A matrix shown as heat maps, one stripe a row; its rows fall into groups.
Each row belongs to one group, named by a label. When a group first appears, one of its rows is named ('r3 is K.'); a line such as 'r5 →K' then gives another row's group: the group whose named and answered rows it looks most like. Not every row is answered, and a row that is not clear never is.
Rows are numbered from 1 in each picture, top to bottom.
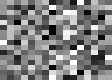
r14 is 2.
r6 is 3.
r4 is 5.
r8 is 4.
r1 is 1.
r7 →2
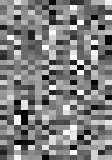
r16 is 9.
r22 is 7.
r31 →5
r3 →2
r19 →1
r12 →5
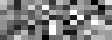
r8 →9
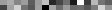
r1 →1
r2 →9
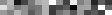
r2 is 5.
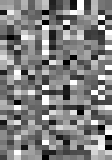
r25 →3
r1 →1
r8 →7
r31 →9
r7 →7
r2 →1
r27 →7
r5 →4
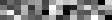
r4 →5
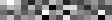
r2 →2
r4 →4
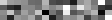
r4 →7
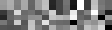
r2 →1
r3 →5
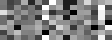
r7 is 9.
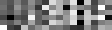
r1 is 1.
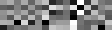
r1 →1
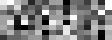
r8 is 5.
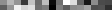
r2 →2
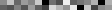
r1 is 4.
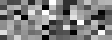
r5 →1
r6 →4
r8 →9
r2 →9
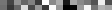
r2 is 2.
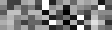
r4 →1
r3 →9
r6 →1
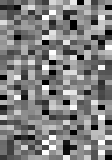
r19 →2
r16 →3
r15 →2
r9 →4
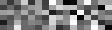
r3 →1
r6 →5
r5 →5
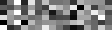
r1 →3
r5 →3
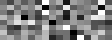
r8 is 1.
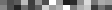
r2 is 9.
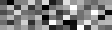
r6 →1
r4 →4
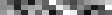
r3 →2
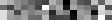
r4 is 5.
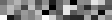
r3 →4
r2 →2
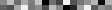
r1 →4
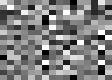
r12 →3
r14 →4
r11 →4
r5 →9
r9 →1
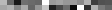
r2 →1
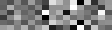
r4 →9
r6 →1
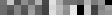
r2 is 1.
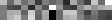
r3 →2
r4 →2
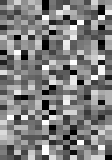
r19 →9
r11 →3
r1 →9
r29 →1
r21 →4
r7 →2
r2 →4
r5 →1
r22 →9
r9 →4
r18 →2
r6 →5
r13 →5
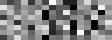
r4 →9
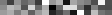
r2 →2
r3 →1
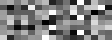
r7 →1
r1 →1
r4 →1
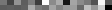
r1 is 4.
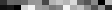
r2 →7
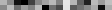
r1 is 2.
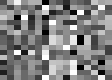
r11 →3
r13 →5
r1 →9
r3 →1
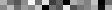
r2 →4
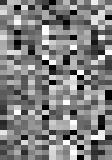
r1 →3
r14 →2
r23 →3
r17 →2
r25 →5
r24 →4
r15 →1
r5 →9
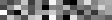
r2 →9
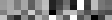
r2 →1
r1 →1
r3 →2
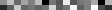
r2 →5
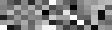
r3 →4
